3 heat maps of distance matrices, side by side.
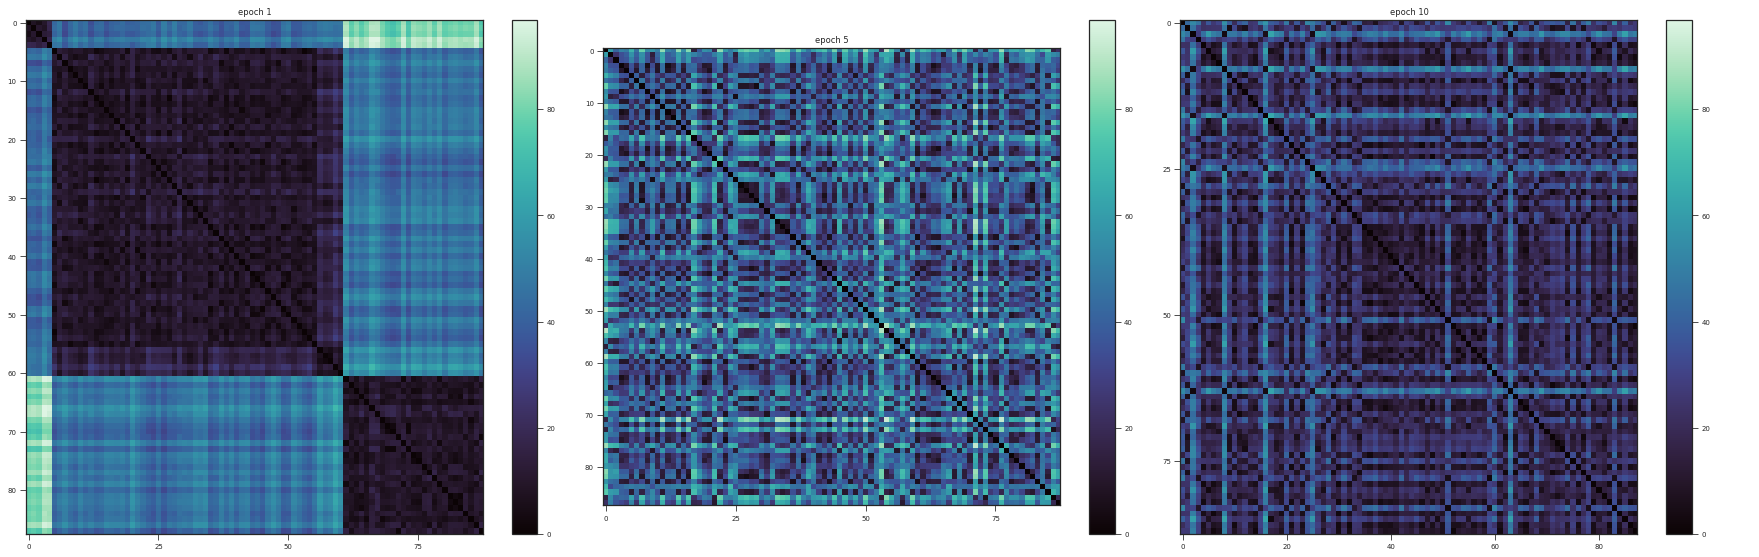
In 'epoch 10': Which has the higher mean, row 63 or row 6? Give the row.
63
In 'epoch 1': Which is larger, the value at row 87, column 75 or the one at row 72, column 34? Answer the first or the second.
the second
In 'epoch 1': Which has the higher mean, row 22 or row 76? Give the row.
76
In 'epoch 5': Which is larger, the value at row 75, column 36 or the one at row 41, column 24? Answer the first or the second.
the second
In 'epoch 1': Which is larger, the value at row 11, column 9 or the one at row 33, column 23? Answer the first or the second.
the second
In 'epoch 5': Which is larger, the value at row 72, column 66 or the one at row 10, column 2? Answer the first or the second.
the second
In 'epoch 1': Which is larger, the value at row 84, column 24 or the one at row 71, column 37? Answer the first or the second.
the second
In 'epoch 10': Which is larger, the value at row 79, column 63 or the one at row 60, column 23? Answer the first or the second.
the first
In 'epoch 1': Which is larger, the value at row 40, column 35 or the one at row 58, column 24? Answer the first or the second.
the second
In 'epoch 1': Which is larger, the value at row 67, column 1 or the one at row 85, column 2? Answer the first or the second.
the first
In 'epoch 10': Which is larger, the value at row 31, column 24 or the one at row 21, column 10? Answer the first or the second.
the first
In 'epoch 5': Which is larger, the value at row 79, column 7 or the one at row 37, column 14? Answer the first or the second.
the first
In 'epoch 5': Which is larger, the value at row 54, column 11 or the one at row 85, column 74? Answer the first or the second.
the second
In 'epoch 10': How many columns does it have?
88
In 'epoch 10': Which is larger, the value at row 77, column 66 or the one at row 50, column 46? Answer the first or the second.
the first
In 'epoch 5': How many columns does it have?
88
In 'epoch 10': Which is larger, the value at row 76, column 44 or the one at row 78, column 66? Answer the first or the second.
the second
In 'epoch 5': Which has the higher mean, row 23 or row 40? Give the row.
40
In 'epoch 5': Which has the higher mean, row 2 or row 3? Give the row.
2
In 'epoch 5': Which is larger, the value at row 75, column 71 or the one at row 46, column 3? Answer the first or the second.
the first
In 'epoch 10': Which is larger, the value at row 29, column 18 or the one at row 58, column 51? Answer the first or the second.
the second
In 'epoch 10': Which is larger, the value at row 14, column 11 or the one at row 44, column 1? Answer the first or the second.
the second
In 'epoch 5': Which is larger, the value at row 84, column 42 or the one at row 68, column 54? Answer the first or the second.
the second
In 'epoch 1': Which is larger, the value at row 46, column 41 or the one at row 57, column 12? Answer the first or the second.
the second
